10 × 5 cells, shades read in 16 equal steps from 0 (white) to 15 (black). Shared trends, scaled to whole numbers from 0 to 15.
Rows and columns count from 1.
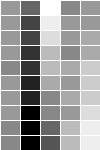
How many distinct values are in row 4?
5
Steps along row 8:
up down down down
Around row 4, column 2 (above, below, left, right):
11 12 6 4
